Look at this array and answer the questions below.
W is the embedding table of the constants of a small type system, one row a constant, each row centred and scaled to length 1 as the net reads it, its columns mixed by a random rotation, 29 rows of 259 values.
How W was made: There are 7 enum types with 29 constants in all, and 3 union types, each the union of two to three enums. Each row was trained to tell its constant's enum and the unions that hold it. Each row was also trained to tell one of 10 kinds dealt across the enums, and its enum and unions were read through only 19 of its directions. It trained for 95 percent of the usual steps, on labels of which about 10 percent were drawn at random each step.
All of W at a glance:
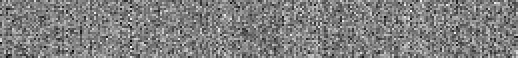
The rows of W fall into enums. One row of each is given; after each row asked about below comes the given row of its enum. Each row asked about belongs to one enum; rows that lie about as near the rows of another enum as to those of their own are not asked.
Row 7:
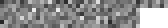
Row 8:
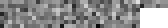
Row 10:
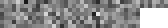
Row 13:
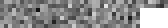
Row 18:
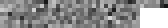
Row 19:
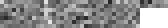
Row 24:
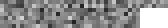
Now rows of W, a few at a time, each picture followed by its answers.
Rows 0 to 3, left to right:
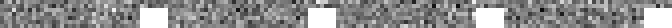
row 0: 13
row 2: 8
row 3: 18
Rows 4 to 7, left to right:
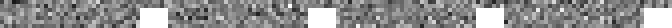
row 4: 7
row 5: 18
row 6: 13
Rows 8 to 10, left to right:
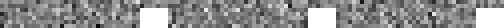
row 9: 8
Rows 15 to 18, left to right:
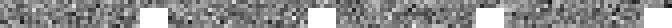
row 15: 19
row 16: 19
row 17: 7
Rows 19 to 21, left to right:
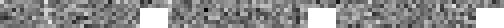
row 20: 18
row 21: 24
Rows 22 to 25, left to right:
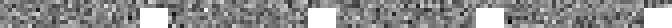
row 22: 13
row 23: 8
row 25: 19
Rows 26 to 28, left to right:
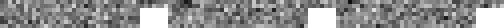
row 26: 19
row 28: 7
